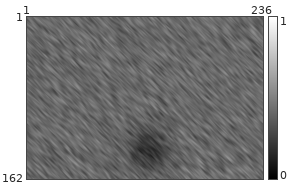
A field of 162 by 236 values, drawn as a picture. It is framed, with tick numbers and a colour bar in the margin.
Mirror symmetry: none. Ninth with the lowest average: bottom middle. Grain: diagonal, down to the right. Dips: one, in the bottom middle. Average level on the scale: 40%.
